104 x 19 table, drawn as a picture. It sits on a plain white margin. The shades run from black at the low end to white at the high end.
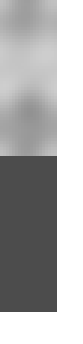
It is made of 2 by 1 panels. Panel 1,1: high, smooth. Panel 2,1: low, flat.
